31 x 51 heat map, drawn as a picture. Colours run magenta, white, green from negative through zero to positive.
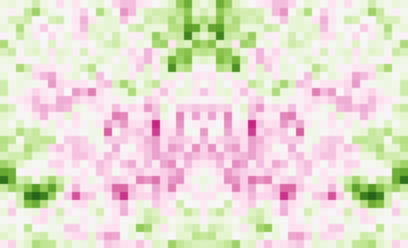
No overall slope runs across the table. The field is mottled with small blotches. Overall the values sit about 50% of the way up the scale. No single row or column stands out from its neighbours. It is mirror symmetric from left to right.
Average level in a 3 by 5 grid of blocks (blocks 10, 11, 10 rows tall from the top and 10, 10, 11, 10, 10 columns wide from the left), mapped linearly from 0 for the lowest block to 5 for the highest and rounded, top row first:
2 2 5 2 2 | 2 0 0 0 2 | 3 1 2 1 3
